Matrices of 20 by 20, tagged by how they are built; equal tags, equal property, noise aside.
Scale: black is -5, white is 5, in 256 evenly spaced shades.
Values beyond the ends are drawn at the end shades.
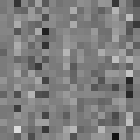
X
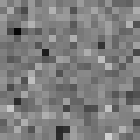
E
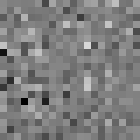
E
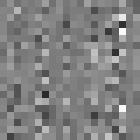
X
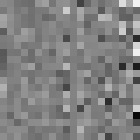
X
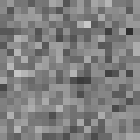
E
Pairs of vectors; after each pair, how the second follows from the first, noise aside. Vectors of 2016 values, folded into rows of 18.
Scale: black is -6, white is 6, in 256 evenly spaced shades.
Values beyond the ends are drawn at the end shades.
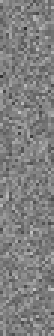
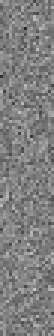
copied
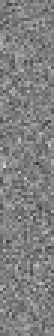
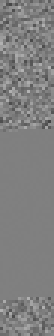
partly zeroed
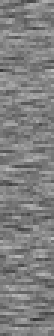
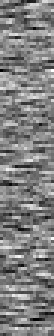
scaled up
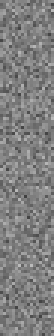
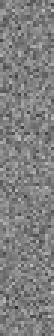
copied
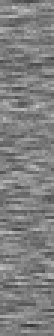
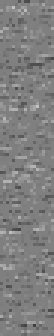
partly zeroed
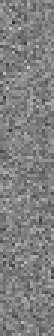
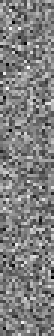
scaled up
